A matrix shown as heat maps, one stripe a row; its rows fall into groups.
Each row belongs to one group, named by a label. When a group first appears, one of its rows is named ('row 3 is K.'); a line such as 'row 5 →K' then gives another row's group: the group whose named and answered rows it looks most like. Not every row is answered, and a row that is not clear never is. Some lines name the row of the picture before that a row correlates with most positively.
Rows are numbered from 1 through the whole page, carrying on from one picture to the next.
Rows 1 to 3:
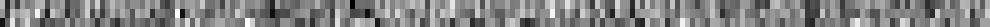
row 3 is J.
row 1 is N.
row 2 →N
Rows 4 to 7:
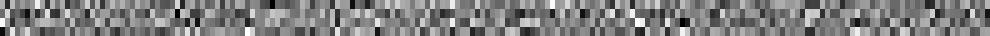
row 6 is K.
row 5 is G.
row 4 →N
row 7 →J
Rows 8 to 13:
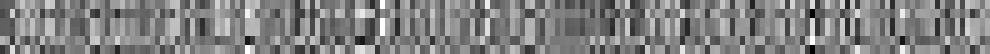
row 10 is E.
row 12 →K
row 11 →E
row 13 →J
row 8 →E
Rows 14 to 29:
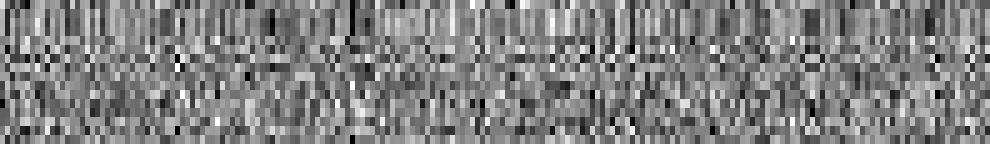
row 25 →J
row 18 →E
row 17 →N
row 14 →K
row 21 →N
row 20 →G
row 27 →E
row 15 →N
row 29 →N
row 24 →G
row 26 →J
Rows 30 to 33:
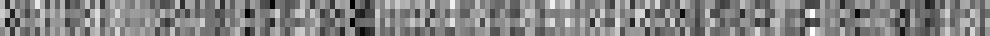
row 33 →K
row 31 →K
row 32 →N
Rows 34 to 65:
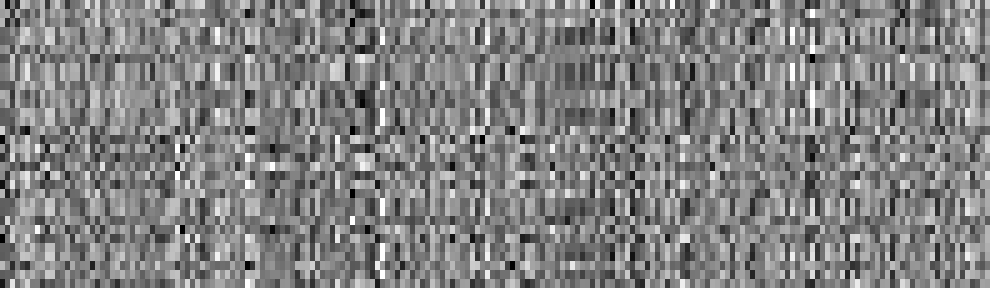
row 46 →E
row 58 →G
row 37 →E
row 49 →J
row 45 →K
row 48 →K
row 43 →E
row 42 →E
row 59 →N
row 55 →N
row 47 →E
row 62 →E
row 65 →J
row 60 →J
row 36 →N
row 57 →E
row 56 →E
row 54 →J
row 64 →E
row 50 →N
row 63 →K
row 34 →N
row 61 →E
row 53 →N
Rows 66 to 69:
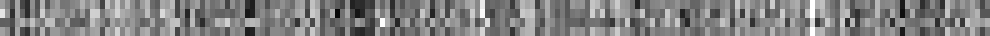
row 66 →K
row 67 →K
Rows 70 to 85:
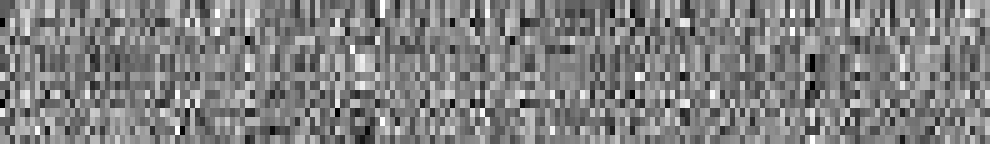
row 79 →J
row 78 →K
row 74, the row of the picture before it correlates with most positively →69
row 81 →J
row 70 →E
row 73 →E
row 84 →N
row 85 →K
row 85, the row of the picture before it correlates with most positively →69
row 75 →G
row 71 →E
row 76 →J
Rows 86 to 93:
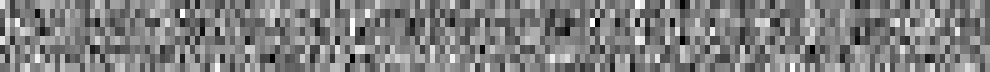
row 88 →G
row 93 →E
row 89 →G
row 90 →K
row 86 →K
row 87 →G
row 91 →J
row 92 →N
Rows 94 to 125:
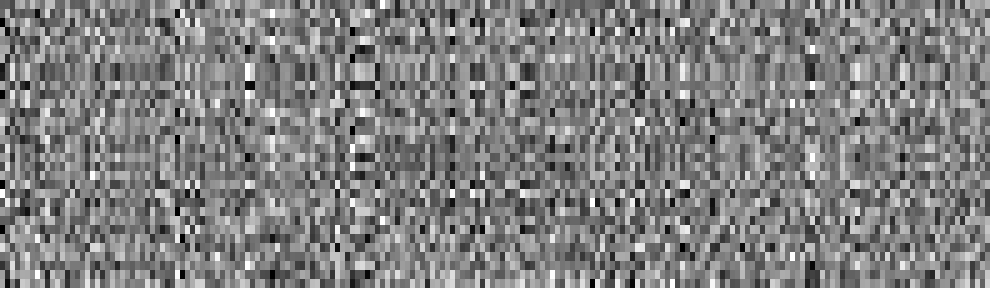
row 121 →K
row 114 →J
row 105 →E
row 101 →J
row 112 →G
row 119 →J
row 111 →K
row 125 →N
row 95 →G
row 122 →E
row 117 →G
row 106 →G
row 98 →G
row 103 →K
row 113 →K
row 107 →K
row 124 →N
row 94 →E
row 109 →G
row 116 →G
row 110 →G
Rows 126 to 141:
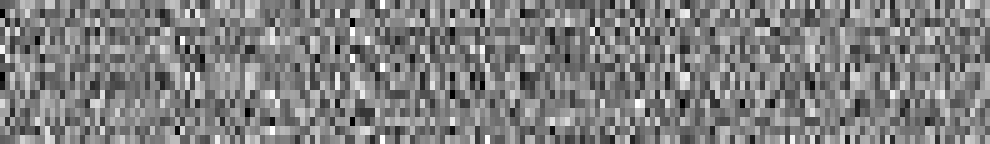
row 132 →G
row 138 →K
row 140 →G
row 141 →E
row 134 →J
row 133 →E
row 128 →N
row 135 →J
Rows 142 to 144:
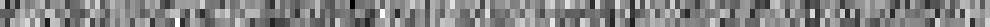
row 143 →E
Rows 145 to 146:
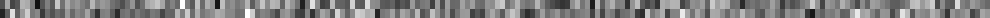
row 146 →J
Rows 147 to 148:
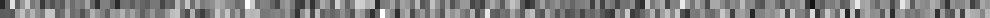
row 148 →E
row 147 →J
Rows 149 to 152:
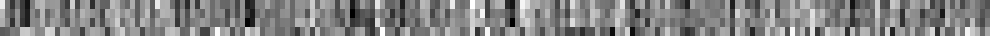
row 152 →E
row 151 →K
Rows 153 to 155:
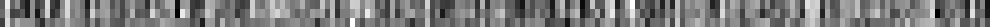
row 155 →G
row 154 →G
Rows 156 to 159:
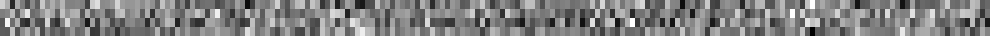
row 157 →E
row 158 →G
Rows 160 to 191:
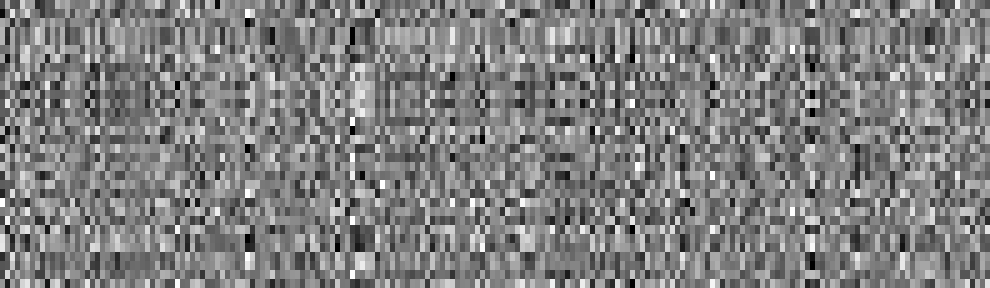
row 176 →K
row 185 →N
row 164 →N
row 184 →G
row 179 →G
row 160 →G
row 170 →J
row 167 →J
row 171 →G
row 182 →K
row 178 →K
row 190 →G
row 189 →J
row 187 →K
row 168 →G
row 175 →J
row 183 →E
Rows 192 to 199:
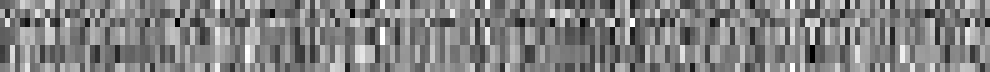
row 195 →E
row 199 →E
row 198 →J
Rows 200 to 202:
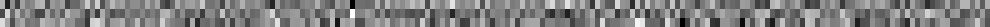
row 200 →N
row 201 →G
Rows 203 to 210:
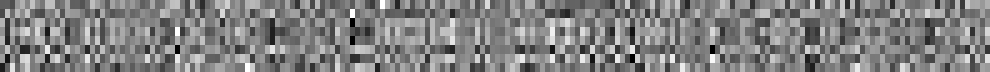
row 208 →G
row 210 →J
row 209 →N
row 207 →N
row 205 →N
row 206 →N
